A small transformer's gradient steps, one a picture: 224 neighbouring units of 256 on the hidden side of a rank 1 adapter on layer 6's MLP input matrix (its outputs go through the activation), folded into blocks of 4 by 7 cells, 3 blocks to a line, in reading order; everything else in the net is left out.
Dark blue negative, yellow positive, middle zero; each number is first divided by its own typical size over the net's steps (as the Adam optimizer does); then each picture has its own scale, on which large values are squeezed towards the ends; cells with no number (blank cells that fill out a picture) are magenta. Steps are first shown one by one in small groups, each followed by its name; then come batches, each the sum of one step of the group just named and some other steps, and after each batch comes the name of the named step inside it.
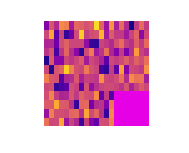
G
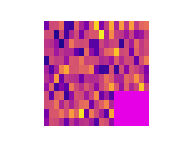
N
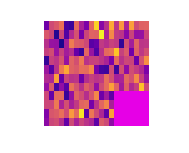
N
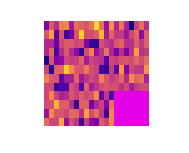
G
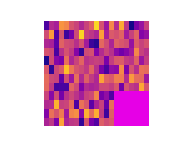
G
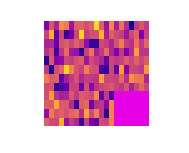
G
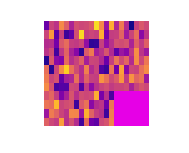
G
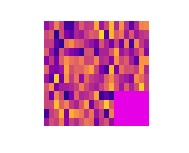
N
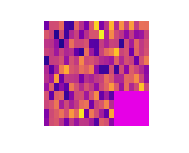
N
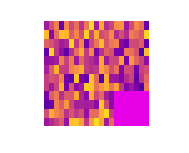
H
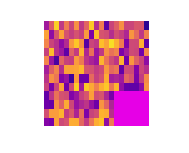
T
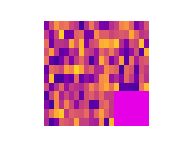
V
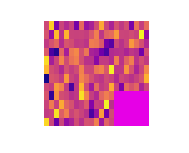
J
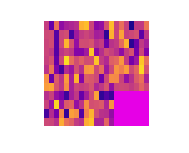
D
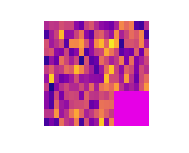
V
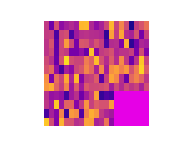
D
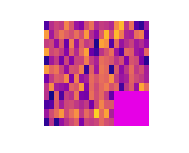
H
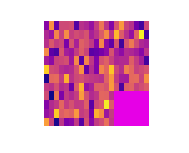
J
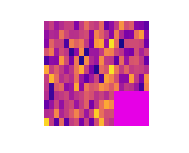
T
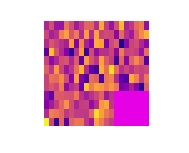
H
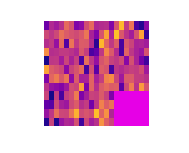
H
